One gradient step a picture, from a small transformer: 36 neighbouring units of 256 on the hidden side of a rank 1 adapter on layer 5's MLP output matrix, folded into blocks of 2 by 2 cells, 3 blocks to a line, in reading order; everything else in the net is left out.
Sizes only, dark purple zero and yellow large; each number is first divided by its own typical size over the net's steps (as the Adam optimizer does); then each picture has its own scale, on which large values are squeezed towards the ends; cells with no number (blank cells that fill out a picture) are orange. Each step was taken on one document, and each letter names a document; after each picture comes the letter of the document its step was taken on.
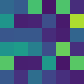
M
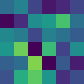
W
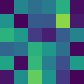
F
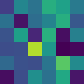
F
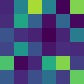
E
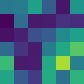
E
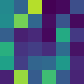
E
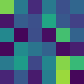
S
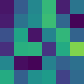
W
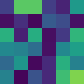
S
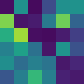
F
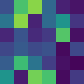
S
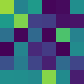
S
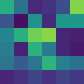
F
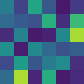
M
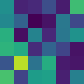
S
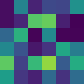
W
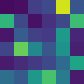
M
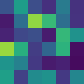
W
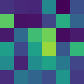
F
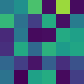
M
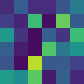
W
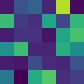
M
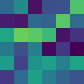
F
